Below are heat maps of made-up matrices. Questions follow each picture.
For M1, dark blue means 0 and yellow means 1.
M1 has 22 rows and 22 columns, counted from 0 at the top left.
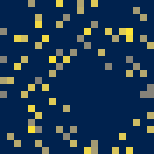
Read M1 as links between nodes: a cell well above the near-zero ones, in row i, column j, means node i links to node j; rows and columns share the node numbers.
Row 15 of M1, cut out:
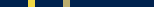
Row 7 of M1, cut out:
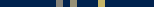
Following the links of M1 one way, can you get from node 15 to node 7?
yes
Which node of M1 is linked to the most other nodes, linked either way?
node 5
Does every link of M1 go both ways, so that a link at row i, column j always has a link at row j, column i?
yes
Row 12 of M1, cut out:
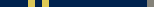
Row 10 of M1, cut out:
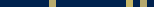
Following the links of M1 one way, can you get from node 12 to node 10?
yes
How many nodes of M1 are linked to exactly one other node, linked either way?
1
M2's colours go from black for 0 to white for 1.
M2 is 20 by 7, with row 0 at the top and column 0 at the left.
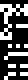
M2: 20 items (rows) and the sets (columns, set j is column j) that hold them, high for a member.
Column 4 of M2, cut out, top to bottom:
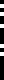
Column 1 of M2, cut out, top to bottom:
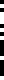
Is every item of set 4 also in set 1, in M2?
no
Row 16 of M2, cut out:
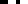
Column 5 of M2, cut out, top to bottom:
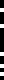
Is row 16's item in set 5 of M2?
yes
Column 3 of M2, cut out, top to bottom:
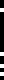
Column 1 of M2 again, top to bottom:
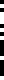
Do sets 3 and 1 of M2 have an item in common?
no
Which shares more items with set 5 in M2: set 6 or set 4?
set 6
